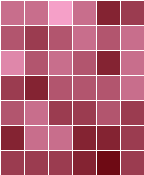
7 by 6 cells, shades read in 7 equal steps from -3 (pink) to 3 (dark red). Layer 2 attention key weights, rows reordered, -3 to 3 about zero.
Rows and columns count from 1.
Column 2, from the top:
-1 1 0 2 -1 -1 1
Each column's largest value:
2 2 1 2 3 1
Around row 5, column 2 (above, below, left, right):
2 -1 0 1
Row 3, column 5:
2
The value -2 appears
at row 3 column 1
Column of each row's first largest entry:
5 2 5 2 3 1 5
